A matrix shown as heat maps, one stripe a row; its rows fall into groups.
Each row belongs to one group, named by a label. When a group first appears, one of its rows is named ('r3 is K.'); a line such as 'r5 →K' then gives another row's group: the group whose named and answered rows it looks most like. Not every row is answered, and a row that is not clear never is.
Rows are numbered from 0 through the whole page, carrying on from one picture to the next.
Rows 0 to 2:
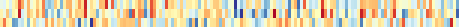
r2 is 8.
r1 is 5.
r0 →5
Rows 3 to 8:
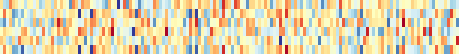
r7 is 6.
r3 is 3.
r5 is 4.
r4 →8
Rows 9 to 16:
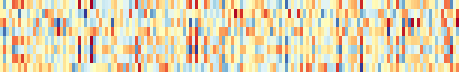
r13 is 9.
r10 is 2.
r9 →9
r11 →6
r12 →4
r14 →8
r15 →9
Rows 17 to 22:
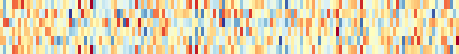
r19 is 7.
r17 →9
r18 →3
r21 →6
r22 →9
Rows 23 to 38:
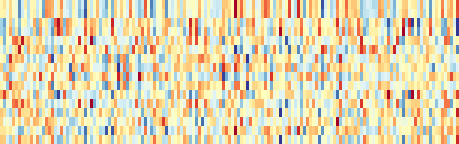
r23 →2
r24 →2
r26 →4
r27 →9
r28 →5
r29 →3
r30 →3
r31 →7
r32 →3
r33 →6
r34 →9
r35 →6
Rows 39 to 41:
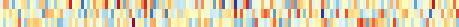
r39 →7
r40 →2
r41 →5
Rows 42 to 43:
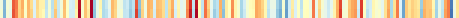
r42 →9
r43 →9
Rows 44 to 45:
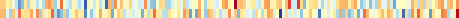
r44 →2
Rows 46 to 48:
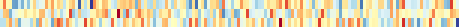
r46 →8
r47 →7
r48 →4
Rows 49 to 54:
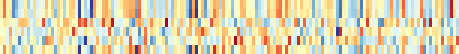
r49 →8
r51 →5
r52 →3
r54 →8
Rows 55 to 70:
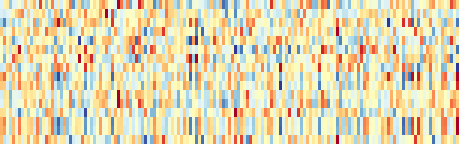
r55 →7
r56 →5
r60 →5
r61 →9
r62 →4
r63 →6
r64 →6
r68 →6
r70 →3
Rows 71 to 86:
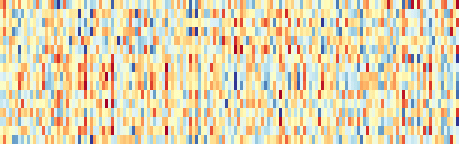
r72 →8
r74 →8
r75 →3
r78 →5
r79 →5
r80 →5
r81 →4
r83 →6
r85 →5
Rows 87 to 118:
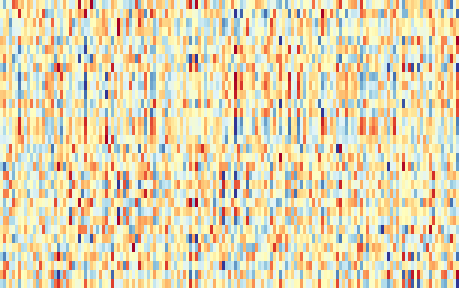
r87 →9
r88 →5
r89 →7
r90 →7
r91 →6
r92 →2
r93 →8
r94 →4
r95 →2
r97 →2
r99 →2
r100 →5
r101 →5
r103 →3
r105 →4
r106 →7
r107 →3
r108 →7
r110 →3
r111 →7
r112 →5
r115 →4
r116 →7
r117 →6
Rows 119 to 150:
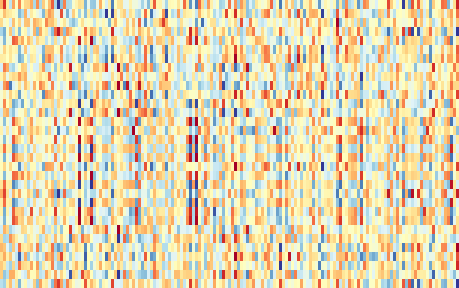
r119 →6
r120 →2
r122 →4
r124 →2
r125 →2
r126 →7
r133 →5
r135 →8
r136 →9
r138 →9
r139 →8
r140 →6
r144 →7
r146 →6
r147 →2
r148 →6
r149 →3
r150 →4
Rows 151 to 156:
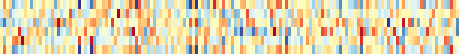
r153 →4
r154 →5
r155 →9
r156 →8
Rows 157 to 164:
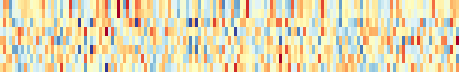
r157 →7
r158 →7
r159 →8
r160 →5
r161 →6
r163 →4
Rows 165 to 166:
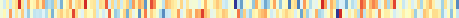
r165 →5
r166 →3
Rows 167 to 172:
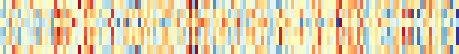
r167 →9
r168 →4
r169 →3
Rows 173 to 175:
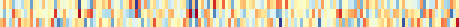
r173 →8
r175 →6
